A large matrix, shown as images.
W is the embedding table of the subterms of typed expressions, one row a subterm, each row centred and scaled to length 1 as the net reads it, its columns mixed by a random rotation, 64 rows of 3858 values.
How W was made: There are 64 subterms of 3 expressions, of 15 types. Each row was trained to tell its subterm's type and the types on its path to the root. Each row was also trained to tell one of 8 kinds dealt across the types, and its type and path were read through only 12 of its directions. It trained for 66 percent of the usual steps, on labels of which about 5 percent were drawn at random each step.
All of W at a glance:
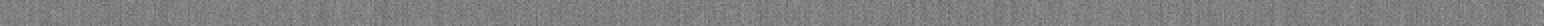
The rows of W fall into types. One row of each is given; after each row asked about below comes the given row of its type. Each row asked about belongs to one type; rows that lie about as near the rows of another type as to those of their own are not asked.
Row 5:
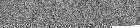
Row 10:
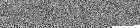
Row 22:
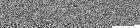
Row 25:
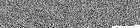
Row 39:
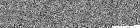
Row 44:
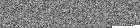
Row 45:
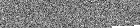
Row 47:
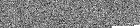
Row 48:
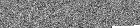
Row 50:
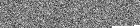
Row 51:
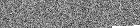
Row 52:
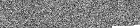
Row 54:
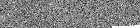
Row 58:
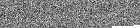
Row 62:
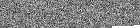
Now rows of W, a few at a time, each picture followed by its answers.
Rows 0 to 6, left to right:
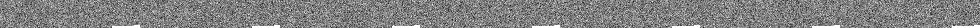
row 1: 48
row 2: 48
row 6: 25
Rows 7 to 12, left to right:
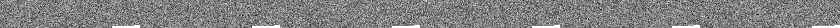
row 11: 51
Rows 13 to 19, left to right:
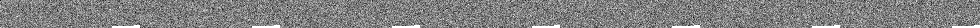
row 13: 51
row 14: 44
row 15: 25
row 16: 48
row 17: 25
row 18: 50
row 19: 5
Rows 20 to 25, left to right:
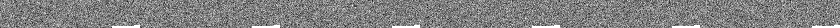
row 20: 10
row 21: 54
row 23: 25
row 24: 62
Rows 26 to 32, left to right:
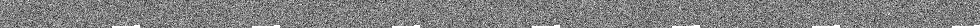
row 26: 10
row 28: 45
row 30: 51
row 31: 48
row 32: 39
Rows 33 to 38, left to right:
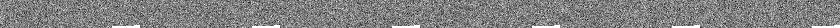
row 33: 45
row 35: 54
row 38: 54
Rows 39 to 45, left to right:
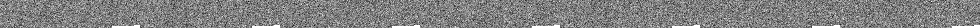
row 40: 10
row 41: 62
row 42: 47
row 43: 10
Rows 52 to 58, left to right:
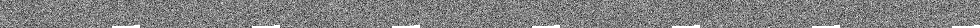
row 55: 51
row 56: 52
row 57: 50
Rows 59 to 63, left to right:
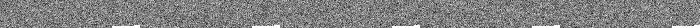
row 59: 52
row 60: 47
